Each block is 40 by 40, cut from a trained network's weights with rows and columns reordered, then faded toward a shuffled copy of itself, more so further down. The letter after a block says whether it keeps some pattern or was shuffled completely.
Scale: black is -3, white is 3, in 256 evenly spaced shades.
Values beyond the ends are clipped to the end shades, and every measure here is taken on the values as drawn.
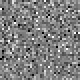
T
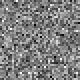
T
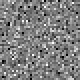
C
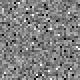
C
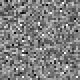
T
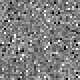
C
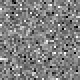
C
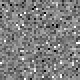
C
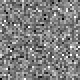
T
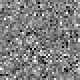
T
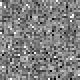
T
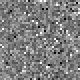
C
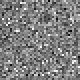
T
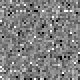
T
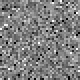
C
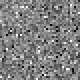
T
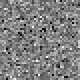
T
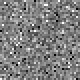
C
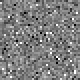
C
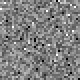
C
